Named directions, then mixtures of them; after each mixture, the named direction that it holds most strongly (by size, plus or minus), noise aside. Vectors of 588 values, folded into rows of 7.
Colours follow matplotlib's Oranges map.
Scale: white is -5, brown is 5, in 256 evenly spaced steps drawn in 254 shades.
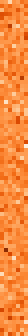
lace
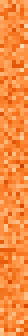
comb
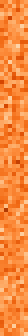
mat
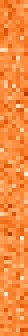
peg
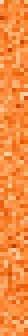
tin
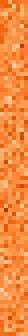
comb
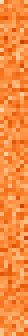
tin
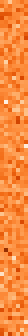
lace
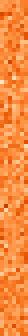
mat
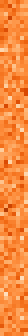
peg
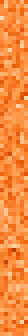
tin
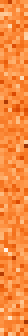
lace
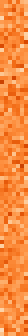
comb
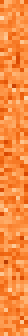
tin
